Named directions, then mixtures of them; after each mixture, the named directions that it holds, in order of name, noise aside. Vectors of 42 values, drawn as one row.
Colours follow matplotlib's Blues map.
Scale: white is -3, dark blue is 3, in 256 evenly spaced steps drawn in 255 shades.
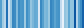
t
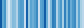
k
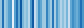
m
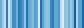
t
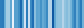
k, m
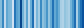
m, t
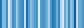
k, t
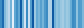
k, m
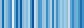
m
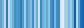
m, t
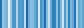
k, t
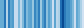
m, t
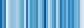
k, t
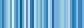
k, m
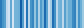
k, m
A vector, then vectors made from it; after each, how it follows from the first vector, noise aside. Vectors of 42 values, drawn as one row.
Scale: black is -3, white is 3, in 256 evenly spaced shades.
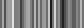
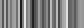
wrapped around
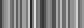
wrapped around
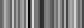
wrapped around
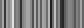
copied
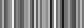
copied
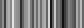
copied
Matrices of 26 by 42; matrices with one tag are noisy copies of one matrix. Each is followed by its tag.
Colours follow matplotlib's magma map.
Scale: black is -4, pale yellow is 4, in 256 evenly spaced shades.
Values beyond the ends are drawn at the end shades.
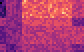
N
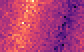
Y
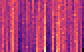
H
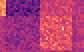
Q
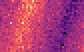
Y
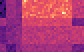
N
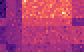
N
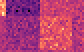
Q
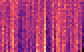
H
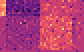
Q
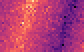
Y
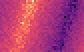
Y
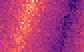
Y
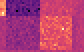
Q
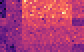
N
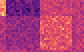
Q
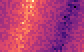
Y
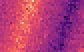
Y
